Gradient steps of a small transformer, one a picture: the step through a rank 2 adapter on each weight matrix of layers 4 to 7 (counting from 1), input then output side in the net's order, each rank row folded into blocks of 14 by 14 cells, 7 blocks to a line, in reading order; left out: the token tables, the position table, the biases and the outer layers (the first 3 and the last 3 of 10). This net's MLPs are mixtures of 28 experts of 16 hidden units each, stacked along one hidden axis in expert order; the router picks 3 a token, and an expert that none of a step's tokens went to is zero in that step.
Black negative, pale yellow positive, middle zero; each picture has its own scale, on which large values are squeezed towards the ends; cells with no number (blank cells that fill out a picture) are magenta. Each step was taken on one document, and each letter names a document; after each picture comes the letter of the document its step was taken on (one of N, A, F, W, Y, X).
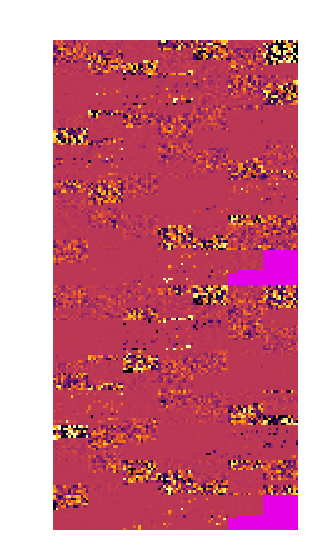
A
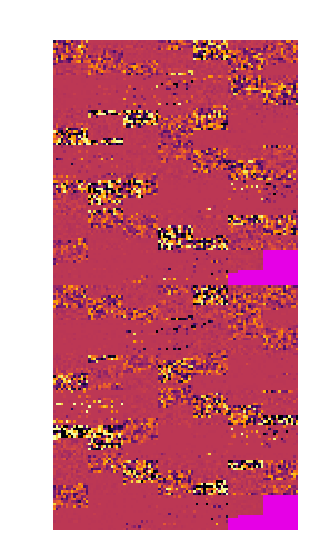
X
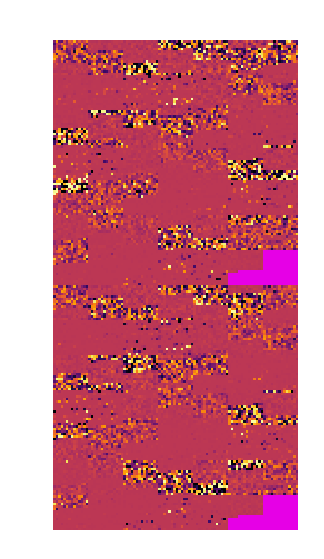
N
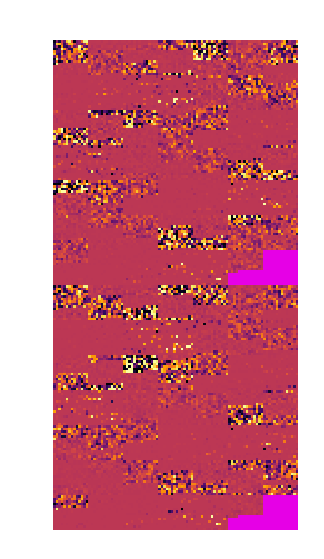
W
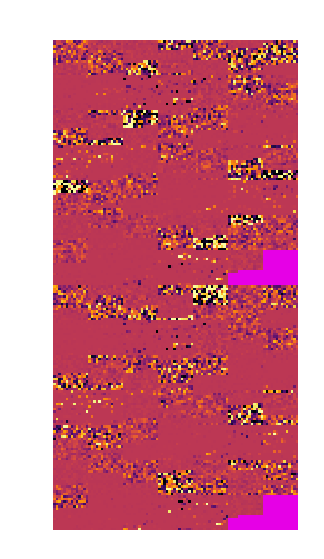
A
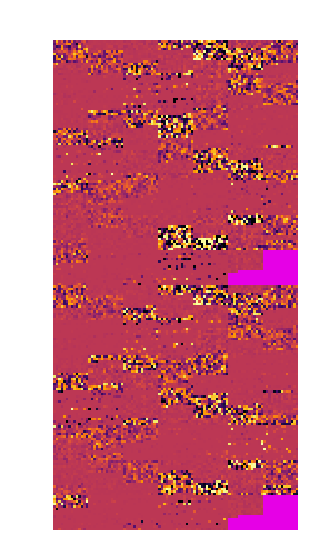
N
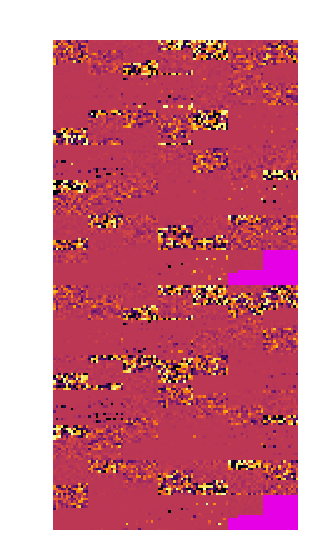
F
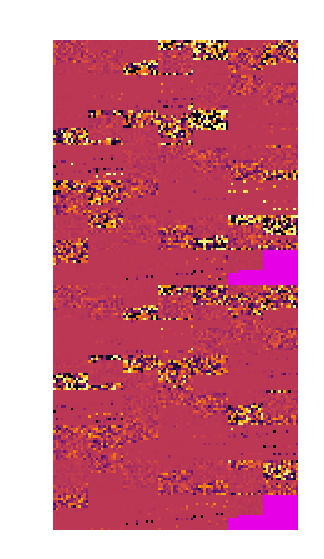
F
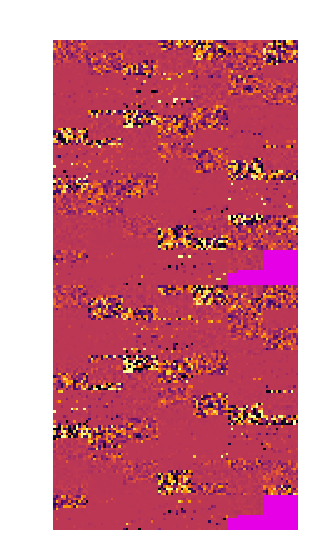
N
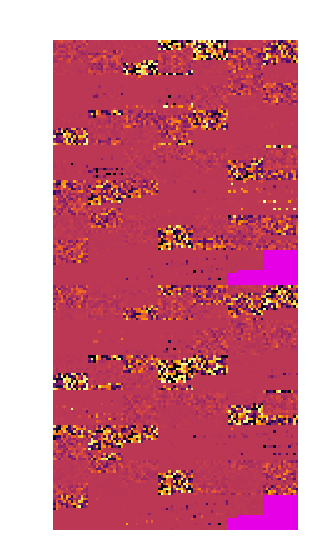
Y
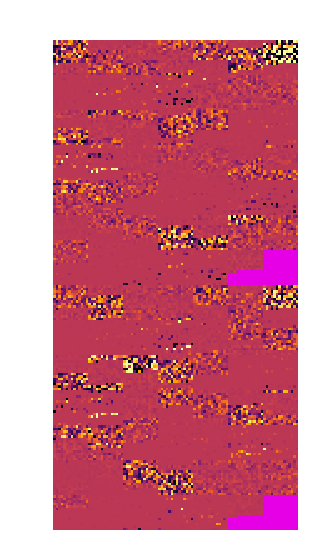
A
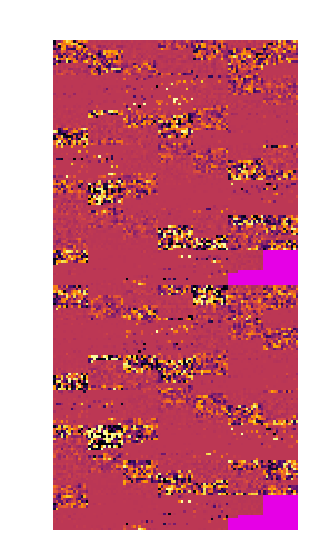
X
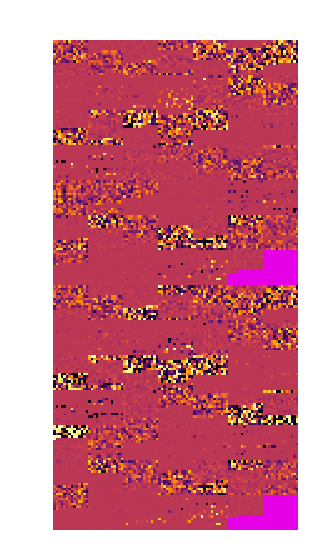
Y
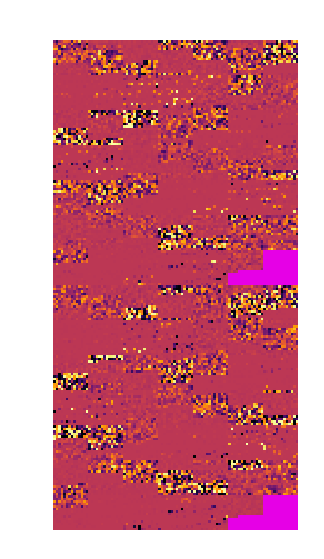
A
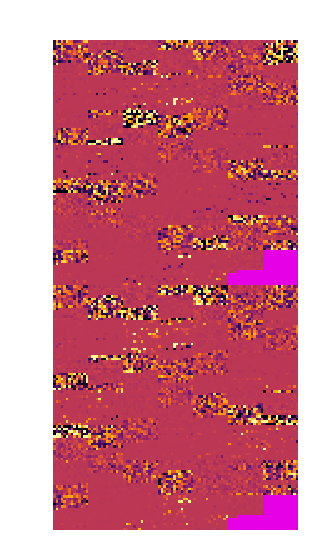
N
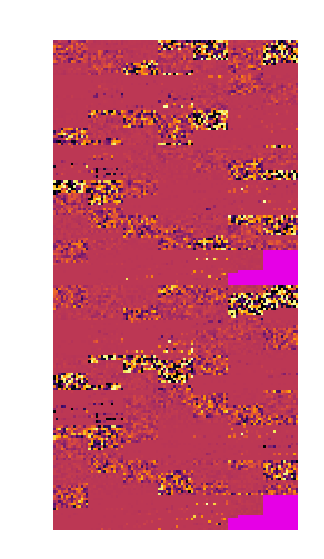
F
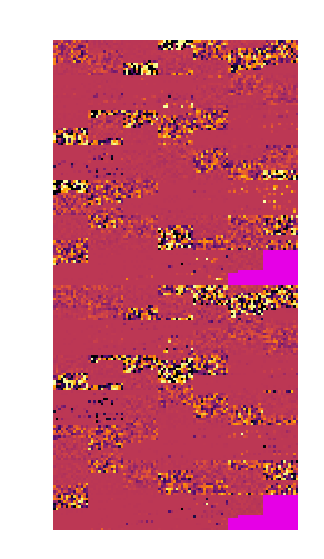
F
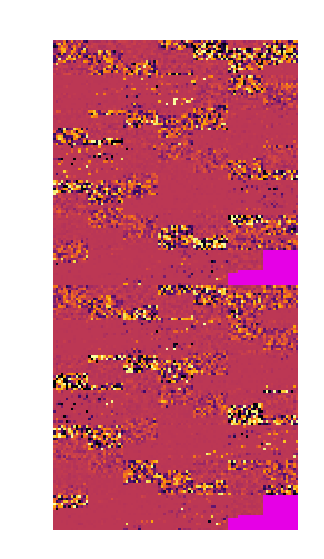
A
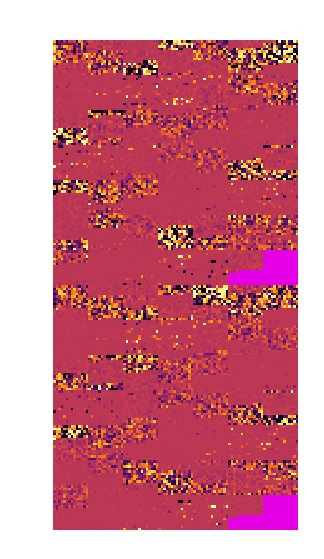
W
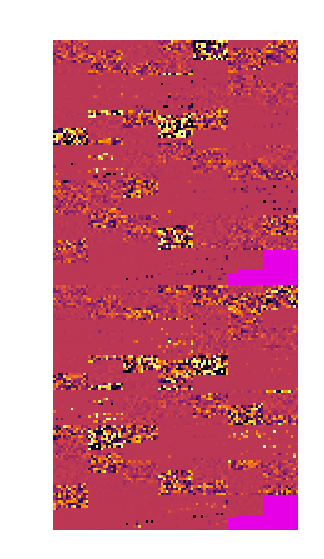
F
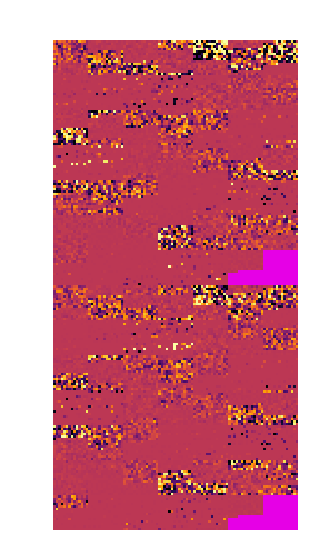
W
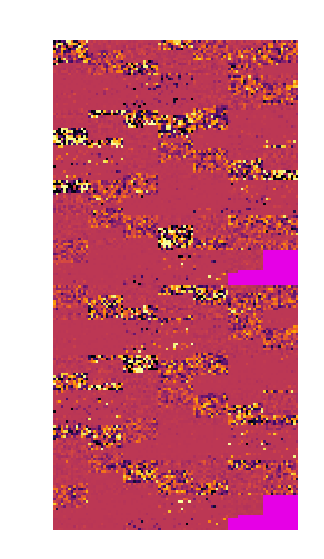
N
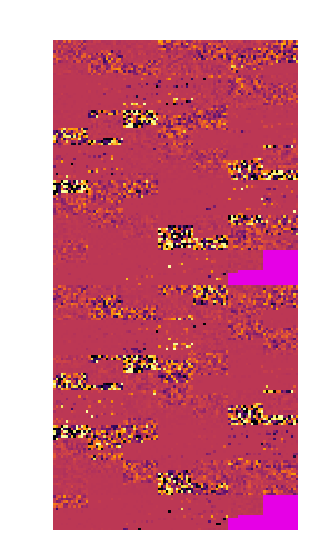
A
